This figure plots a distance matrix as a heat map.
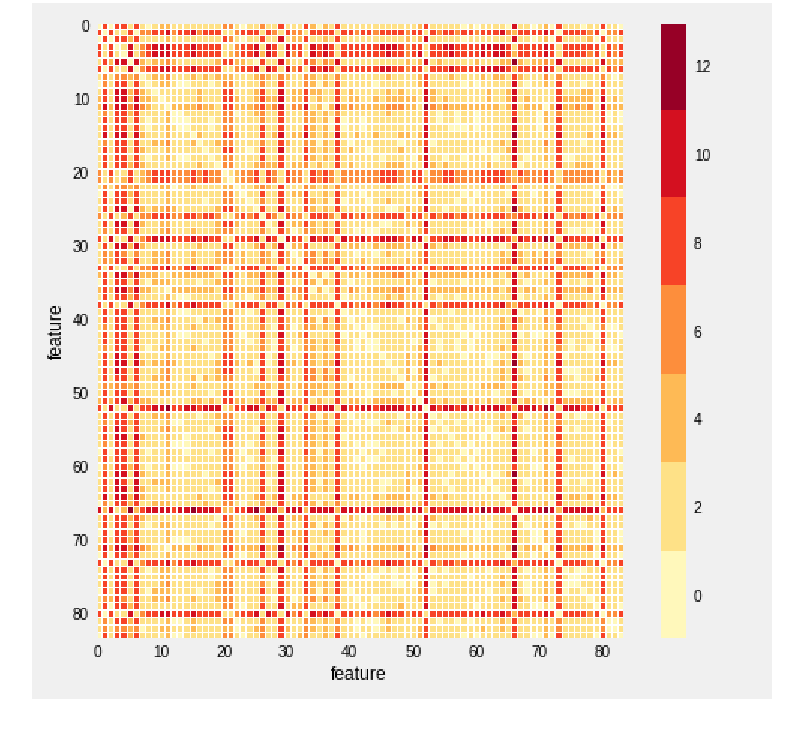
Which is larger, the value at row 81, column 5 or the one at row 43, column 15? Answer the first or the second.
the first
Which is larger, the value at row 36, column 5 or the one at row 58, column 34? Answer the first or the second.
the first
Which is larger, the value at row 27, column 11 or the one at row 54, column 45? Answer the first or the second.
the first
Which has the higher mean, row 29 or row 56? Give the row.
29
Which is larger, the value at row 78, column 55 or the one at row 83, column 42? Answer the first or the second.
the first
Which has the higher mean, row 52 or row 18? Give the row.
52
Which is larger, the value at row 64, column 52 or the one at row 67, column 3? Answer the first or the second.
the first
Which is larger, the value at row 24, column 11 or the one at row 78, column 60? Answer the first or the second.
the first
